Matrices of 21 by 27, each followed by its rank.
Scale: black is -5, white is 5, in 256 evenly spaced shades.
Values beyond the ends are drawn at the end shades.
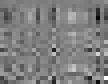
three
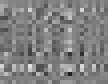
three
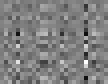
two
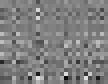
three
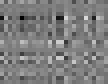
two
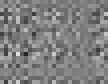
three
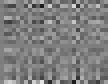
two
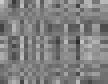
two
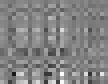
two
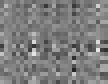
three
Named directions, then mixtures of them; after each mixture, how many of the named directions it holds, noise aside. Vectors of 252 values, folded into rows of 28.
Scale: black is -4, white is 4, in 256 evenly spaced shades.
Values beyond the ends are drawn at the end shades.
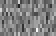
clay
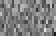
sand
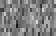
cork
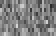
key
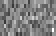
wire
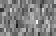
one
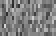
three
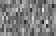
three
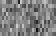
two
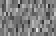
three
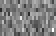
two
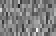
one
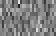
two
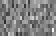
one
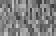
two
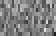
one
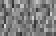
two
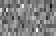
three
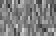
three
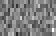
one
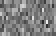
three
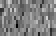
two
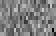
two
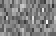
three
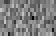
two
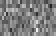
three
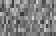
three
